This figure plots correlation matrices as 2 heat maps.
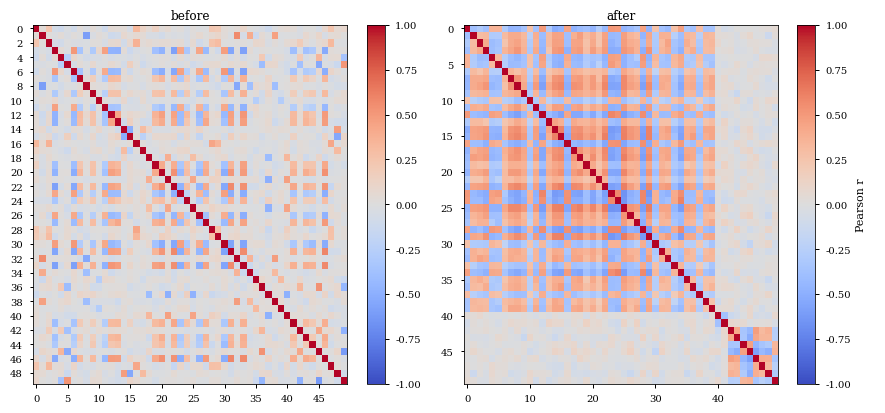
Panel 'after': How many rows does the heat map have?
50
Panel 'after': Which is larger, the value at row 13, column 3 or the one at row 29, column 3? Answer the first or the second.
the second
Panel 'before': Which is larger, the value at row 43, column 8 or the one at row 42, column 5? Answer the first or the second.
the first
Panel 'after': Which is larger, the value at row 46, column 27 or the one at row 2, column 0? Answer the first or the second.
the first
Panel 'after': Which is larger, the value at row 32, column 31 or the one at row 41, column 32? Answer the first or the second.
the first
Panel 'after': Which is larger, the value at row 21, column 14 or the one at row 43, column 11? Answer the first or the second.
the first
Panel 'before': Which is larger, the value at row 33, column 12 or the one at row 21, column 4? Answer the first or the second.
the first
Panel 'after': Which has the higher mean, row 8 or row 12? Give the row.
8
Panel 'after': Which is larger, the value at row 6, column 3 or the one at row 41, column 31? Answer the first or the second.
the first
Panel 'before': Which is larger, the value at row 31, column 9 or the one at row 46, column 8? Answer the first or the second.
the first
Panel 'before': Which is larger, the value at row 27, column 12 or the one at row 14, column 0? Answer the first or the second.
the first
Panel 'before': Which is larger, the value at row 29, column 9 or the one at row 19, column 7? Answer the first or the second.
the second
